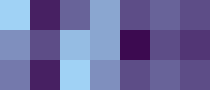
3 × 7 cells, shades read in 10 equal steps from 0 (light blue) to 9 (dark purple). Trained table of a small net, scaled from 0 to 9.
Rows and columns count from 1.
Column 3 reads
5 1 0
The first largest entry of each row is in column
2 5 2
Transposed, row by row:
0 3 4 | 8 6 8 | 5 1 0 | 2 2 3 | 6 9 6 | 5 6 5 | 6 7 6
